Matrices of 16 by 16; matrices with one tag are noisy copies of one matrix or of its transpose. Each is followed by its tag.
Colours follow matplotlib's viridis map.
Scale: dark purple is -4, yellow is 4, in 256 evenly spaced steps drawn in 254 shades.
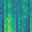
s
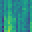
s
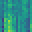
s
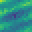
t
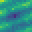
t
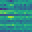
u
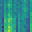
s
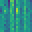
u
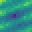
t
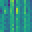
u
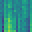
s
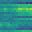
s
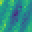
t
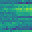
s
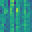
u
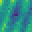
t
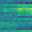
s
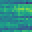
s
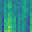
s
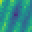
t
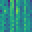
u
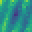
t
